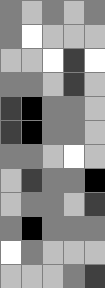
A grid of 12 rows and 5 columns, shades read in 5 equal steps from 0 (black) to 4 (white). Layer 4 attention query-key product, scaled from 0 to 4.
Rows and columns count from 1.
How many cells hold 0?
4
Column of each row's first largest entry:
2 2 3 3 5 5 4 1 1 1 1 1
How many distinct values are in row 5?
4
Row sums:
12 15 15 11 8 8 14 8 11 8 15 12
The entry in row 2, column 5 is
3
